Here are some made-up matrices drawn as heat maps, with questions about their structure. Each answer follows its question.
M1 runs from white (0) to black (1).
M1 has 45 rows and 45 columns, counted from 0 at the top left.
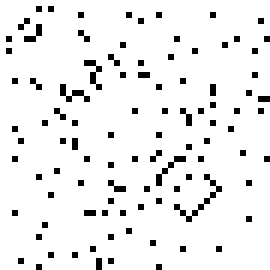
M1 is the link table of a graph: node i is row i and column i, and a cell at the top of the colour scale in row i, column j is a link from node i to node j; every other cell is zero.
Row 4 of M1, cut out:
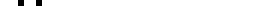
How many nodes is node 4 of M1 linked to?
2
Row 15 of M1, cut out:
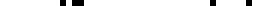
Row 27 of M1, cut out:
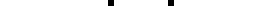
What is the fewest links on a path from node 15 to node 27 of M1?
4
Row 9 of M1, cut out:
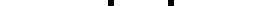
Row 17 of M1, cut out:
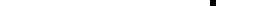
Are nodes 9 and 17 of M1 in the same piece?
yes
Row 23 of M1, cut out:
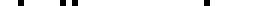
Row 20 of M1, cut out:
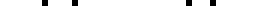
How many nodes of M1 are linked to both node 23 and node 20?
1
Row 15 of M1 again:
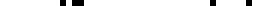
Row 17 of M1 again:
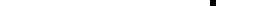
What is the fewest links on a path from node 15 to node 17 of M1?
2
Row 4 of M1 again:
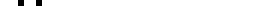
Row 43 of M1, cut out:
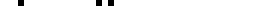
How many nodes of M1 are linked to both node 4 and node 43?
1
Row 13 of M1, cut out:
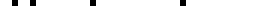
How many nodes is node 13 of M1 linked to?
4
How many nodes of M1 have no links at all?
1
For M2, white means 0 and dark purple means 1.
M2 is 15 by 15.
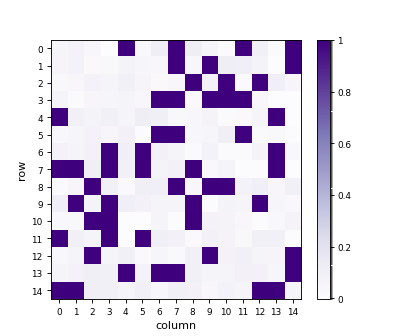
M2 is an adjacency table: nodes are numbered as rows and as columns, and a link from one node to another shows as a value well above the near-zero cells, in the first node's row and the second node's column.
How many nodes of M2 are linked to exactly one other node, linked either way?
0
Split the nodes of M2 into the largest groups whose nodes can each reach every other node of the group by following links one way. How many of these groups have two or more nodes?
1
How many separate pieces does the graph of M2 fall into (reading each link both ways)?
1
